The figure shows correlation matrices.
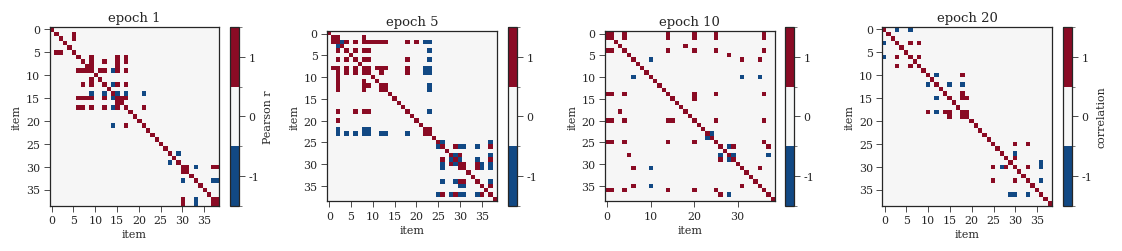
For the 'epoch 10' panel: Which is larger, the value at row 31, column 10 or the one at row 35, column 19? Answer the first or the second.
the second
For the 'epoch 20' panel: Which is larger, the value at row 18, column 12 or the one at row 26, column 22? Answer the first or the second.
the second
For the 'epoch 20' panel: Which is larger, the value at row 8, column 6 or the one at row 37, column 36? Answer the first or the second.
the first
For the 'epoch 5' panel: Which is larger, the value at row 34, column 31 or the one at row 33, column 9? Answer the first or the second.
the first
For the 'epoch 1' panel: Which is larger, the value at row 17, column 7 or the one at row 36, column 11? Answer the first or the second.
the first
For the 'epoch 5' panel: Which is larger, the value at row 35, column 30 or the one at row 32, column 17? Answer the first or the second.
the second
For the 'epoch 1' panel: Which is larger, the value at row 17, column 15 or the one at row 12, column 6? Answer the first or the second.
the first
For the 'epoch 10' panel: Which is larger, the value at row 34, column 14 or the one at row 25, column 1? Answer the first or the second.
the second
